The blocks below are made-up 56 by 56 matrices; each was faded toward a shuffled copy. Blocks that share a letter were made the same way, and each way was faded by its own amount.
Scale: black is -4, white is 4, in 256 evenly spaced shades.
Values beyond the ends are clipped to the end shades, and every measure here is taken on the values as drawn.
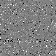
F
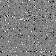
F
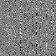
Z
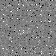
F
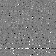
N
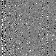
Z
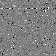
F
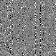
Z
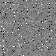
F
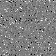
F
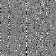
Z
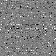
N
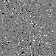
F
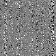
Z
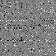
N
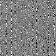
Z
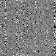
Z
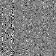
Z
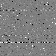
N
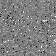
F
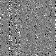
Z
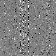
Z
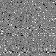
N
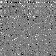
N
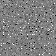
F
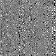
Z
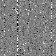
Z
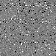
N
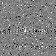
N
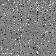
F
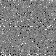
N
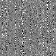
Z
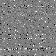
N
